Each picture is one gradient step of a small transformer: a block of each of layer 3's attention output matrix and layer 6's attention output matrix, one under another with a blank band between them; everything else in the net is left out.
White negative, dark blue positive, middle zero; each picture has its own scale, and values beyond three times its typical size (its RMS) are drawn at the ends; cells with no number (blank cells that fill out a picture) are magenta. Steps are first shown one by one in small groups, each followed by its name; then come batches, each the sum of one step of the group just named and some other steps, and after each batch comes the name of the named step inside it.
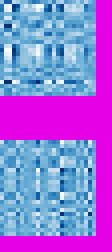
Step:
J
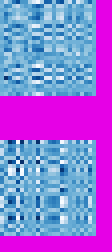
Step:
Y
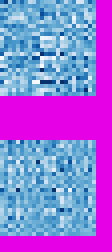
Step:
Y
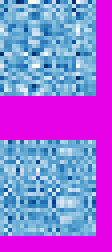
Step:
Y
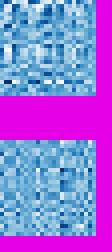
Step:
J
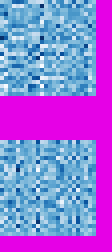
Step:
Y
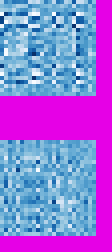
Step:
Y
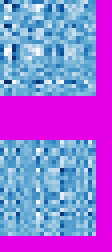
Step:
J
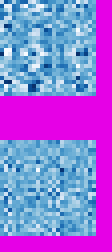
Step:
J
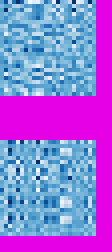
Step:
Y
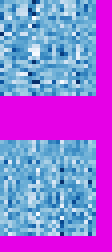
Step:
J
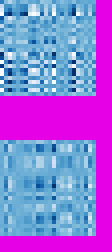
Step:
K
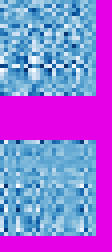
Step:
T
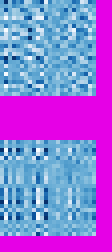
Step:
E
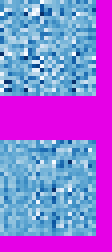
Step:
K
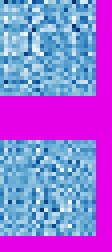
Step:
E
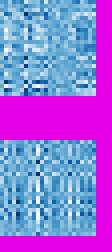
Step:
E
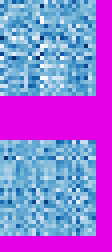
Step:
E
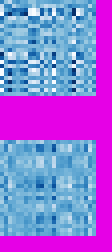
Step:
K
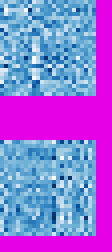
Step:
T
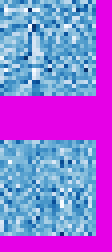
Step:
T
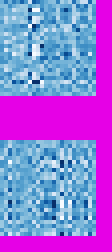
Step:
E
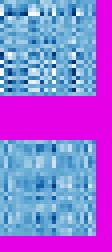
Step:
K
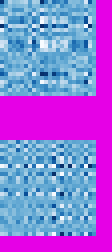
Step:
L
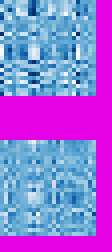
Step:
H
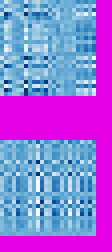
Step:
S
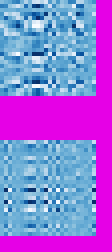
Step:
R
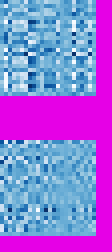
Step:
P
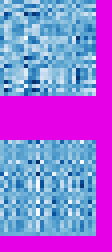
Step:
S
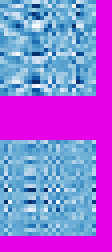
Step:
R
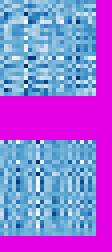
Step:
S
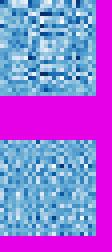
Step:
L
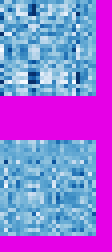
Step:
H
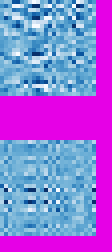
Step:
R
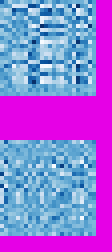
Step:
L
